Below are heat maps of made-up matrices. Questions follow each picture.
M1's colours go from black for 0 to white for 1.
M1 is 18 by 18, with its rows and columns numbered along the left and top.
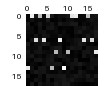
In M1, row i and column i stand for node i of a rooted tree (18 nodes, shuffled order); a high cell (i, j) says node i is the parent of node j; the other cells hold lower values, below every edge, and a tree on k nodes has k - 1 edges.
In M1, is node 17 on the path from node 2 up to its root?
no
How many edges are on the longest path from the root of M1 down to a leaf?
2
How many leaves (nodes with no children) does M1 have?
14
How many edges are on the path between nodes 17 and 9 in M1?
1
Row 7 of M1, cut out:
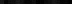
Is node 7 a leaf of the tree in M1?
yes
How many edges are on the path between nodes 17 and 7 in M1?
2
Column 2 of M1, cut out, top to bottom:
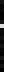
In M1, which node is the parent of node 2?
6
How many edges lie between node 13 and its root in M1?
0
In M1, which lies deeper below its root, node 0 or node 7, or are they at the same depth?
node 7
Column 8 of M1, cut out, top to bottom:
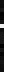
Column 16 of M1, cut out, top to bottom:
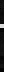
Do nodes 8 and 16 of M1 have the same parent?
yes
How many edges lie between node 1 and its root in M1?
2
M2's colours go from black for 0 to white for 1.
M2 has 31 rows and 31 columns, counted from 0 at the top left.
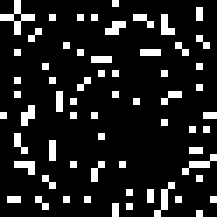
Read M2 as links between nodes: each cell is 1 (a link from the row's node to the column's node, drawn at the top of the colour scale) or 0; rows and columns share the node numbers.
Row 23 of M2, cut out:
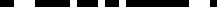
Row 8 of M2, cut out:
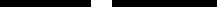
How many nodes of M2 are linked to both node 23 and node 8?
1
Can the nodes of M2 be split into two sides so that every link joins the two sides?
no
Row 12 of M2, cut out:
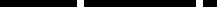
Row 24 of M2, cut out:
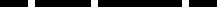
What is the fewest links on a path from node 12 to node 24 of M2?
4
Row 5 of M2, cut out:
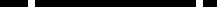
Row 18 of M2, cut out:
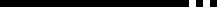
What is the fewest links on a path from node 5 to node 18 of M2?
4
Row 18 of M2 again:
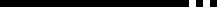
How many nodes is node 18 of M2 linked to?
2
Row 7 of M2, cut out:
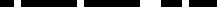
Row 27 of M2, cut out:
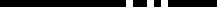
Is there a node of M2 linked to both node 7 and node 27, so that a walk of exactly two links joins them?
yes
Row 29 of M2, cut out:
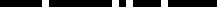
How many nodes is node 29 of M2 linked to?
4
